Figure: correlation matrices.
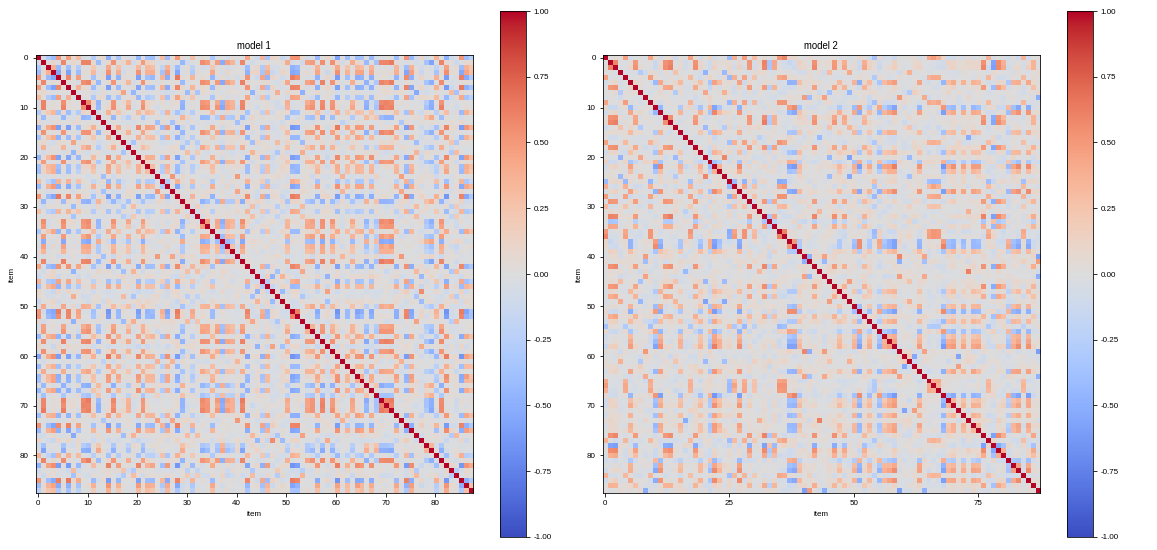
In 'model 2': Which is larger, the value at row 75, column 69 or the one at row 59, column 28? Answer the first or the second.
the first
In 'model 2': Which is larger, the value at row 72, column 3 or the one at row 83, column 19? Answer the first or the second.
the second
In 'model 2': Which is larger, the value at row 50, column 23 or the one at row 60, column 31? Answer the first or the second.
the first
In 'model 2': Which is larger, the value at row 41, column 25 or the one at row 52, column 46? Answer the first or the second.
the second
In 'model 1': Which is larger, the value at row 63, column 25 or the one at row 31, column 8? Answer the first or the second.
the second
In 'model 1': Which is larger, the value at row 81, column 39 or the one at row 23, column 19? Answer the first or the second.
the first
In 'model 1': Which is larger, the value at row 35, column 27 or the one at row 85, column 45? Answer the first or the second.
the second
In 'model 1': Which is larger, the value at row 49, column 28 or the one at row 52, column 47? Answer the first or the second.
the second
